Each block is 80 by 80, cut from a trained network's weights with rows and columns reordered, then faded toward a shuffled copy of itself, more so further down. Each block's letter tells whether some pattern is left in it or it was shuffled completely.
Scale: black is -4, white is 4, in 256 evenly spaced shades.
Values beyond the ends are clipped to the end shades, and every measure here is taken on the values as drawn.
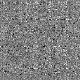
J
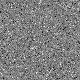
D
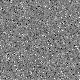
D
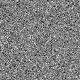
D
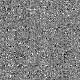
J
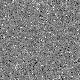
D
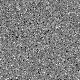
D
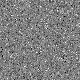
D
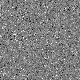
D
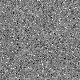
D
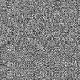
J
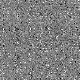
J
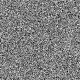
D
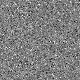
D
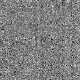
J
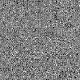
J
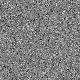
D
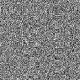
J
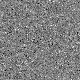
D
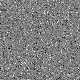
D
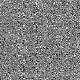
J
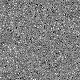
D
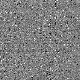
J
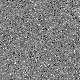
D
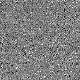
J
